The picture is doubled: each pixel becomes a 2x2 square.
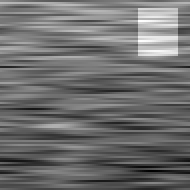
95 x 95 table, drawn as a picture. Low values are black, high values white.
In the top right lies a patch that is higher than the rest. The field climbs toward the top. The bottom right is the ninth with the lowest average. The ninth with the highest average is the top right. The grain runs across in streaks.
